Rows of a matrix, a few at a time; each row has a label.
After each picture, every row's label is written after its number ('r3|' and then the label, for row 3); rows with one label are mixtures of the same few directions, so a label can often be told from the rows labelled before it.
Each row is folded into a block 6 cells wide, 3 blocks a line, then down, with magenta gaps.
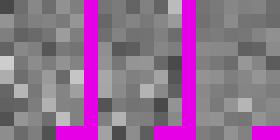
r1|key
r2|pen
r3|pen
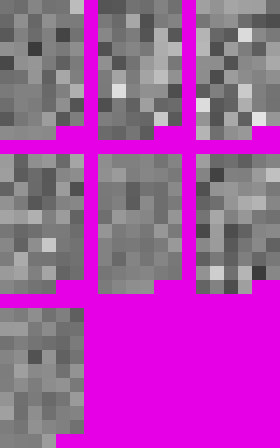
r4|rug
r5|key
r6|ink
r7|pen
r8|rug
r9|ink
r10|rug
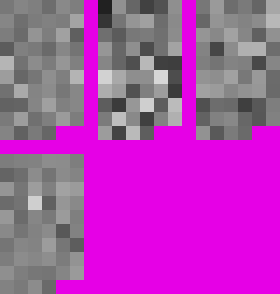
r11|key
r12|pen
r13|pen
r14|rug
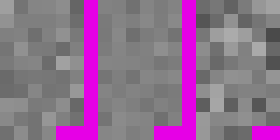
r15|pen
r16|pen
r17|rug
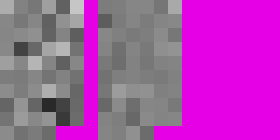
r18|pen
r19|rug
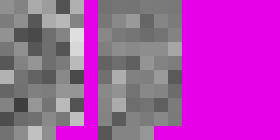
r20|rug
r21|key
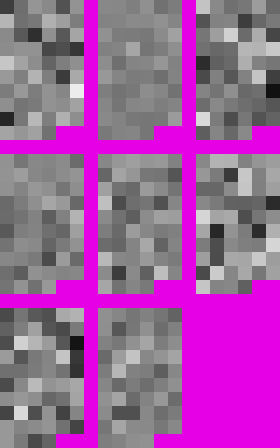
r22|key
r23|rug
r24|key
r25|pen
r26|ink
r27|key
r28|rug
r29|ink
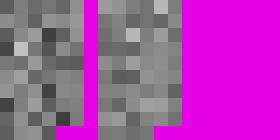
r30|ink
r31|key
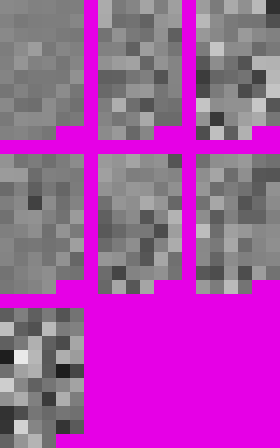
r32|ink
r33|pen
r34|pen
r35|rug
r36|pen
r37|ink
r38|ink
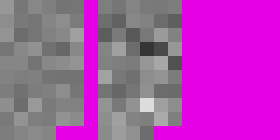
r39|rug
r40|pen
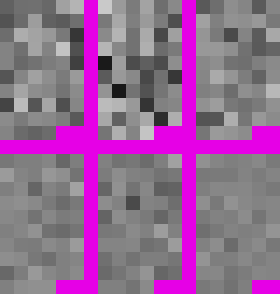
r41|rug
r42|key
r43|key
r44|key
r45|rug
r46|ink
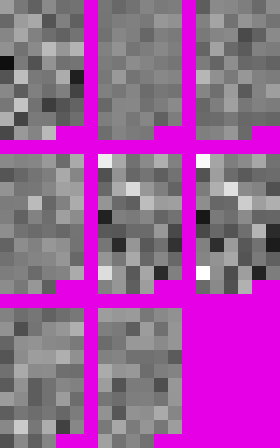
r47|key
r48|ink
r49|ink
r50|rug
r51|key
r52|key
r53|ink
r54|key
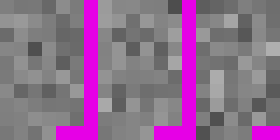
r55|rug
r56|rug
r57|key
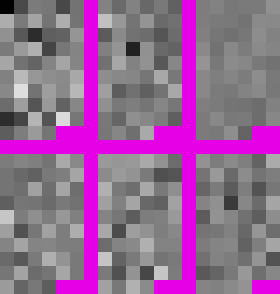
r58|key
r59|rug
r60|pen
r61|key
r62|ink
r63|rug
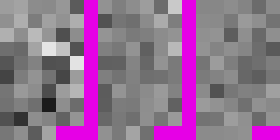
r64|pen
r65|rug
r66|key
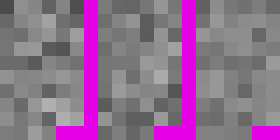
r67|pen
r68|key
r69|pen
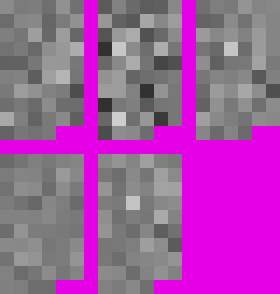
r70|key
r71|ink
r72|rug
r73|ink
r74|rug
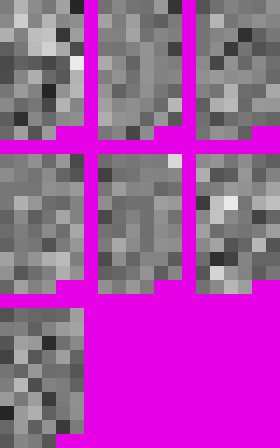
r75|pen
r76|rug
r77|ink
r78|pen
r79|rug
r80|ink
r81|ink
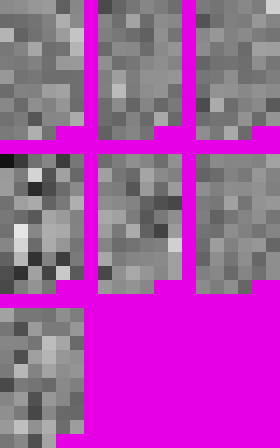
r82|rug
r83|key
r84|rug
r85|key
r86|key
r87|rug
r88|ink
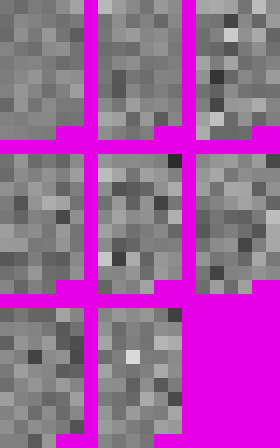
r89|rug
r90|key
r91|key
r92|pen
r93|rug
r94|pen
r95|rug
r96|rug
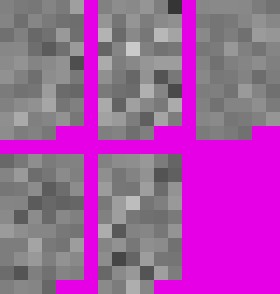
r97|pen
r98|rug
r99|rug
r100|ink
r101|ink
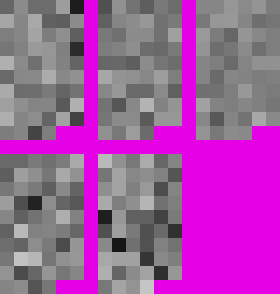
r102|rug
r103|pen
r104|ink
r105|ink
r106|key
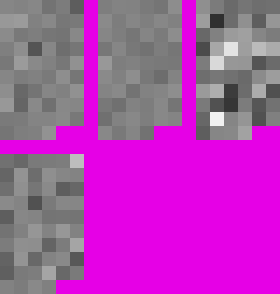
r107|rug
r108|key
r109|ink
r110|rug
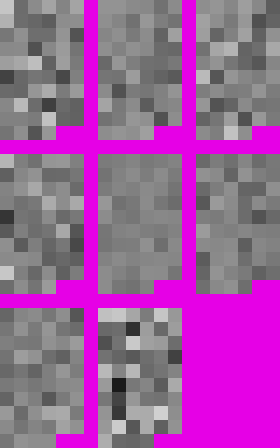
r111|pen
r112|key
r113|ink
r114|key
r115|ink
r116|ink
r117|pen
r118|key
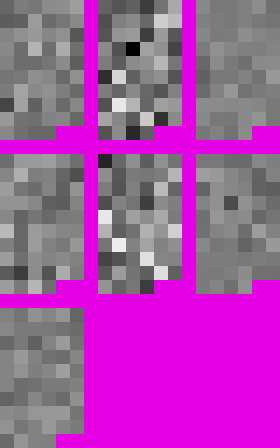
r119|rug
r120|ink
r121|pen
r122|ink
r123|key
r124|rug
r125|pen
